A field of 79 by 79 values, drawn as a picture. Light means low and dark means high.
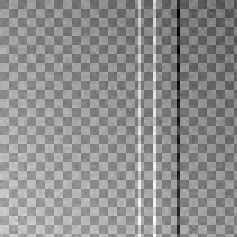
Values rise toward the top right. Columns 47, 52 and 60 stand out from the rest. The ninth with the highest average is the top right. The bottom left is the ninth with the lowest average. Neither half mirrors the other.
